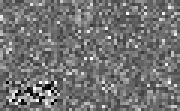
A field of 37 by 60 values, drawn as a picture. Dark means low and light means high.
Values change most from cell to cell in the bottom left. In the bottom left lies a patch that is rougher than the rest. There are no regular stripes. No row or column stands out. The halves do not mirror each other. The grain is fine, like static.
